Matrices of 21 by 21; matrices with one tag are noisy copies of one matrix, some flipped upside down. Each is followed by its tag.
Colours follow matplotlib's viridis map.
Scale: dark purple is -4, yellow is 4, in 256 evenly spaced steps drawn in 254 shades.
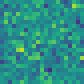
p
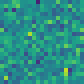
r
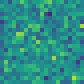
p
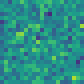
p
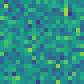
r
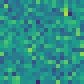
r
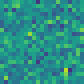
r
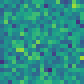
p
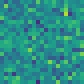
r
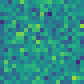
p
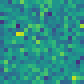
p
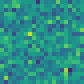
r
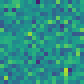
r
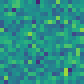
r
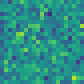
p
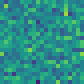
r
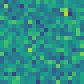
r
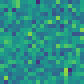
r
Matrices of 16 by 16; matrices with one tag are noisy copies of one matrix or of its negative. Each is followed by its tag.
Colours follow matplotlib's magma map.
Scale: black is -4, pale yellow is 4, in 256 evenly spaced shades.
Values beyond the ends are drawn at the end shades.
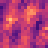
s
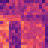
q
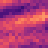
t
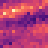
t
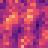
s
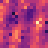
s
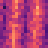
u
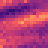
t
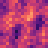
s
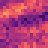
t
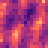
s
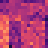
q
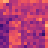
q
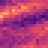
t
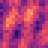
s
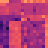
q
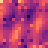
s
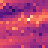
t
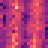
u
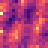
s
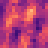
s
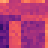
q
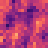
s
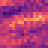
t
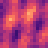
s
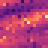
t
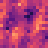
s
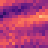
t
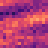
t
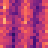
u
